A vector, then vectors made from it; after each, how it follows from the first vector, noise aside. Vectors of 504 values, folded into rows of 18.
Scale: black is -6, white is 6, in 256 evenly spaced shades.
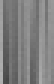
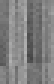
wrapped around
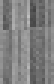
wrapped around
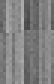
wrapped around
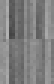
wrapped around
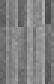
wrapped around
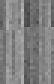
wrapped around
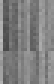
wrapped around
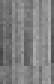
wrapped around
